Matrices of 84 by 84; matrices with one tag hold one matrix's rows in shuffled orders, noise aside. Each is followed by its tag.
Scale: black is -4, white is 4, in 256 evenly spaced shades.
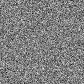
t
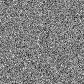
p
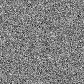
p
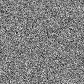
t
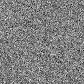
p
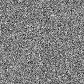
p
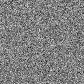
p
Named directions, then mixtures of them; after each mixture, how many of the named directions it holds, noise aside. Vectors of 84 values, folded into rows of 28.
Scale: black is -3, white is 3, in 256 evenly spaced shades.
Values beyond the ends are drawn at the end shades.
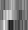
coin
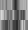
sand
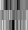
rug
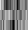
one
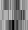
three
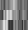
two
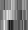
one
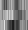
three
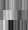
one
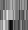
one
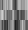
two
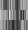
three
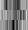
two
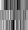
one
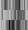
three
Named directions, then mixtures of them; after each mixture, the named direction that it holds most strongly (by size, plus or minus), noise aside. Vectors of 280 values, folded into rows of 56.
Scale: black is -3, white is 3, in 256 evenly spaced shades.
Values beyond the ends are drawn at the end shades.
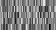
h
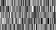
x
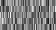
x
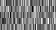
x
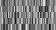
h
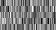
x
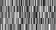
h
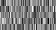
x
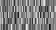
h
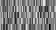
h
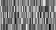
h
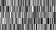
x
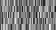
h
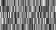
h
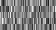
x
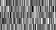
x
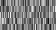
x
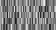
h
